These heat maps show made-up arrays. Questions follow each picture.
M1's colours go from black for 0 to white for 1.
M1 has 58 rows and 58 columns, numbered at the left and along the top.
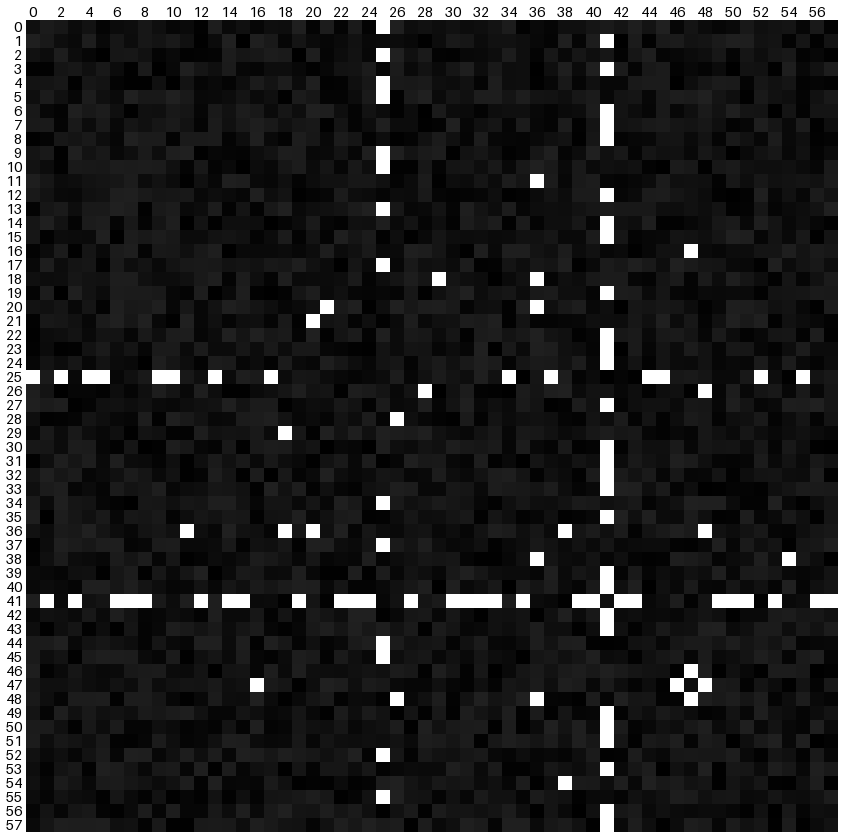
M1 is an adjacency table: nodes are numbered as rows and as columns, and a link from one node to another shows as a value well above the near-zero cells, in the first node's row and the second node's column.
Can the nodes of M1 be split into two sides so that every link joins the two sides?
yes
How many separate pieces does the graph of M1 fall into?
3
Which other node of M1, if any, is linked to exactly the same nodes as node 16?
node 46
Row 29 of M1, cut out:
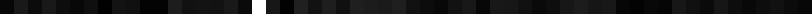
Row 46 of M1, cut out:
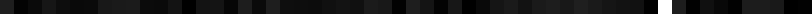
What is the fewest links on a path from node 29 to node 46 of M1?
5
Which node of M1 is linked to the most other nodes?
node 41
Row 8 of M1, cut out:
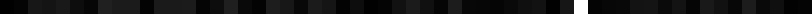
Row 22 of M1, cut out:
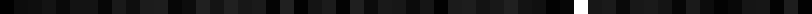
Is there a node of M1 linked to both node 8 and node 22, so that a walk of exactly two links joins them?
yes
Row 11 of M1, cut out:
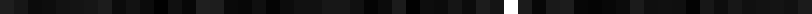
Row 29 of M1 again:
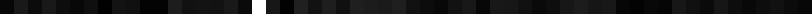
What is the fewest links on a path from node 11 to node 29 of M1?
3
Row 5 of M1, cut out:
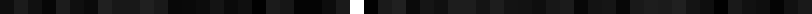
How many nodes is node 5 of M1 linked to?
1
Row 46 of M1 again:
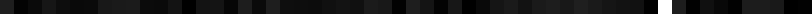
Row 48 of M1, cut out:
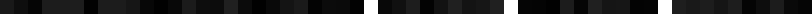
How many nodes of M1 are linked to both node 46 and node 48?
1
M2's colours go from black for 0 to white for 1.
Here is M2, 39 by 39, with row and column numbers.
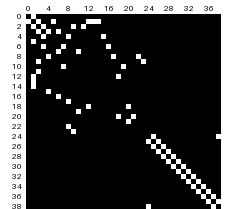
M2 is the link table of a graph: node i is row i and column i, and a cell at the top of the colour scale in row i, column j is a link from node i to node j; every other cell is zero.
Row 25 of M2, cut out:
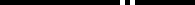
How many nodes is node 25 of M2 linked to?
2
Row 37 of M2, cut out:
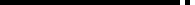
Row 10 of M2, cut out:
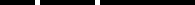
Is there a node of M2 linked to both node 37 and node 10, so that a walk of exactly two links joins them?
no
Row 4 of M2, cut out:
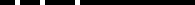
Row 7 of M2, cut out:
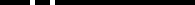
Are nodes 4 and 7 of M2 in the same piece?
yes
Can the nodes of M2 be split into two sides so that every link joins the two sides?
no
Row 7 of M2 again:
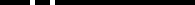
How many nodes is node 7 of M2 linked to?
2
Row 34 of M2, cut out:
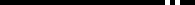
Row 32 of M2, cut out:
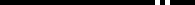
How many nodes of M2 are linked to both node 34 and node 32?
1
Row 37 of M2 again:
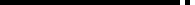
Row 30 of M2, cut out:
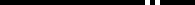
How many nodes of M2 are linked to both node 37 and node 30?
0
